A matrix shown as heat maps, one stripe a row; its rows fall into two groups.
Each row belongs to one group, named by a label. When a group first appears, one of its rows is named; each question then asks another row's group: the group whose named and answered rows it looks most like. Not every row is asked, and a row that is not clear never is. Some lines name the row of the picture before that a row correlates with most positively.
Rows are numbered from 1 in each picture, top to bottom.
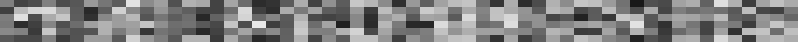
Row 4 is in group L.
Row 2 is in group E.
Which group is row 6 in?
L
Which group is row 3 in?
E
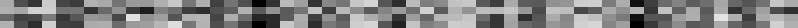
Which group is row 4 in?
L
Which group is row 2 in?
E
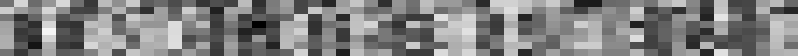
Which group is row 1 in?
E
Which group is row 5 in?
L
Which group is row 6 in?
L
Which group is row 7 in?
L
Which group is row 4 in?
L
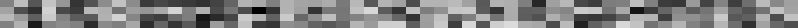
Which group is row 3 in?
E
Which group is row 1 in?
E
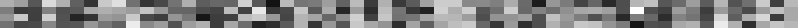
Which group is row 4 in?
L
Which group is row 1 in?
E
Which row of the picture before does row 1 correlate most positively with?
3
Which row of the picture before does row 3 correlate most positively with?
1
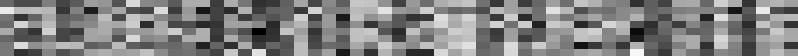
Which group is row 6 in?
L
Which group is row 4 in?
E
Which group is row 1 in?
L
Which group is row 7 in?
E
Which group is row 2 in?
E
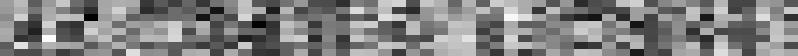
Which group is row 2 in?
E
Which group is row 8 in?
L
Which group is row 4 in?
L
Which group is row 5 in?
L
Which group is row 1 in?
E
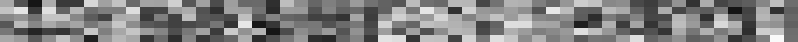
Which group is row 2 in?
E
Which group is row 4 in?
E
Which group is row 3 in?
E
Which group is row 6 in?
E
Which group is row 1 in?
L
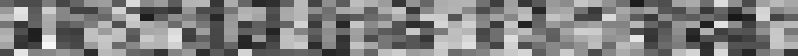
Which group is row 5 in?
L
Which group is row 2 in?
E
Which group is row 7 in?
L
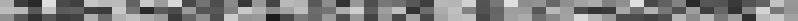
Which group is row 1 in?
L
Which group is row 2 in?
E
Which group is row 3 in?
L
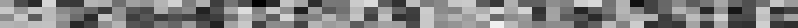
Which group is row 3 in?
E
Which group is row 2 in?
E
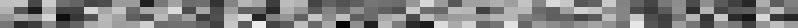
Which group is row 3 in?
E
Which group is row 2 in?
L
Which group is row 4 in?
L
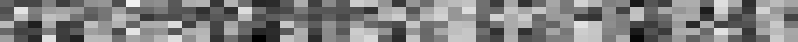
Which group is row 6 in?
L
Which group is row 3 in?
E
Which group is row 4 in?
L
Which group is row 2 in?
E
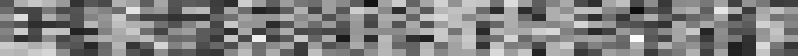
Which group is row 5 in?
E
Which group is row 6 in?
L
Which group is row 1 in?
E
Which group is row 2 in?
L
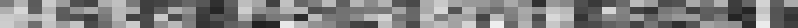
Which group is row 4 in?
E
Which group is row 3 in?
E
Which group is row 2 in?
E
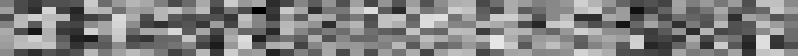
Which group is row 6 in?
E
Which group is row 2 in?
L
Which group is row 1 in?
L
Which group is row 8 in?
L
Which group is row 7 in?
E
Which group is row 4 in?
E
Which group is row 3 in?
E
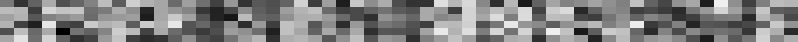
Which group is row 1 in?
L
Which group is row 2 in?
E
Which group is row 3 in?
E
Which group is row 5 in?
E
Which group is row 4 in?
L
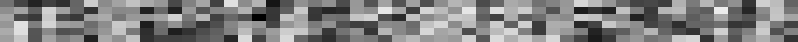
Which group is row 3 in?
L
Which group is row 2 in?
E
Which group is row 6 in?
E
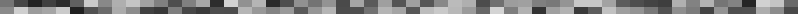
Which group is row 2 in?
E
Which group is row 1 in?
L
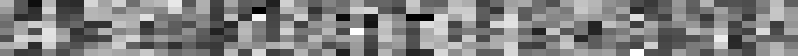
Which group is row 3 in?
L
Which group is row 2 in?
L
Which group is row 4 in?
E
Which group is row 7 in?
E
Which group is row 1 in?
L
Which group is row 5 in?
E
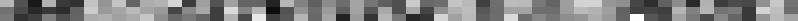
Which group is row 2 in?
L
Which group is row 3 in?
L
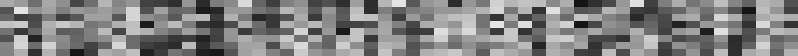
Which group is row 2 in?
E
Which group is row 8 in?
E
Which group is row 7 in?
E
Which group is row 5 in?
L
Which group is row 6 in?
E
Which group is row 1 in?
E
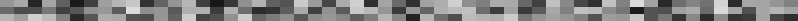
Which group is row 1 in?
E
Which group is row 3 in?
E
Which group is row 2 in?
L
